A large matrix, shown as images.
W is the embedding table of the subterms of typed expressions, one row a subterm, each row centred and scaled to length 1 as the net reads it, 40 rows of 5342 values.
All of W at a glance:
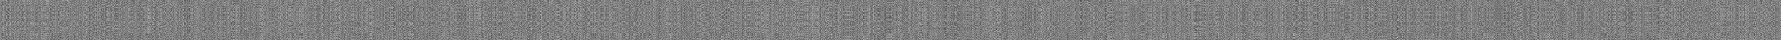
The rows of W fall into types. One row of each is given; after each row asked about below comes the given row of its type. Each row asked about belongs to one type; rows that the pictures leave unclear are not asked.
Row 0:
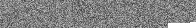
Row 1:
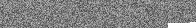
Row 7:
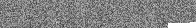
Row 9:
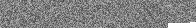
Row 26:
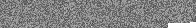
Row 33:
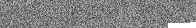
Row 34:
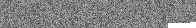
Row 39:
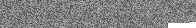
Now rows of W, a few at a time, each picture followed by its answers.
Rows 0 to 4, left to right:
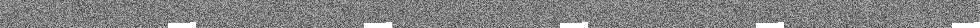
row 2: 33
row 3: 1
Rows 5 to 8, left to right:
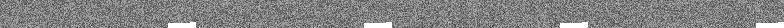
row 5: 26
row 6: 39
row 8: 9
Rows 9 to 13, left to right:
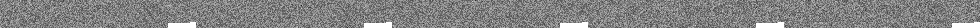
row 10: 9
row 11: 39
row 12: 26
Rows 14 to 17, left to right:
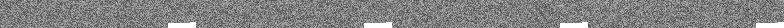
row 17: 7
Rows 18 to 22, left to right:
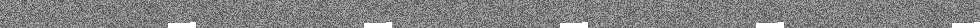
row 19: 39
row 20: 26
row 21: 7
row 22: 9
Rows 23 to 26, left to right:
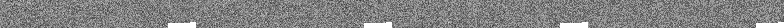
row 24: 34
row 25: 7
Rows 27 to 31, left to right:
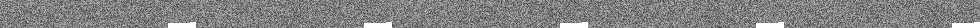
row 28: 0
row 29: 7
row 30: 39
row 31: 9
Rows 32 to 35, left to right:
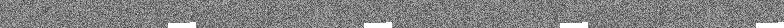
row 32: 7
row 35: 33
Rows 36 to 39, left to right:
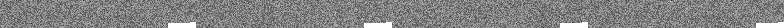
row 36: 39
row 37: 33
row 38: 9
